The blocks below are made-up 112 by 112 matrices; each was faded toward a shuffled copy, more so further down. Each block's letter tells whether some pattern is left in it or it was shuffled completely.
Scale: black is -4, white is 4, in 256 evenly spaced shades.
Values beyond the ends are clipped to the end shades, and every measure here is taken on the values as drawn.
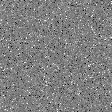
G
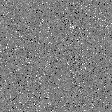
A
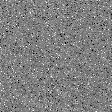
A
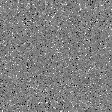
A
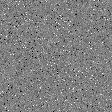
G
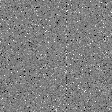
A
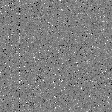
A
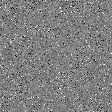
G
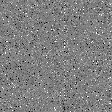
A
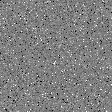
G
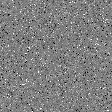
G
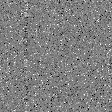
A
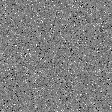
G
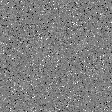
G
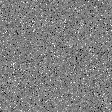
G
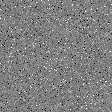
G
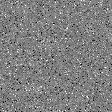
A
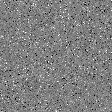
G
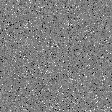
A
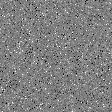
G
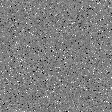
G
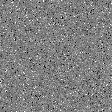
A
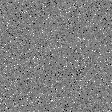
G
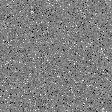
A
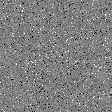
G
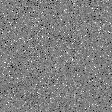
A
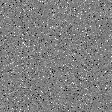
A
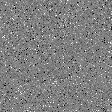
A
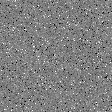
G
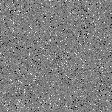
A
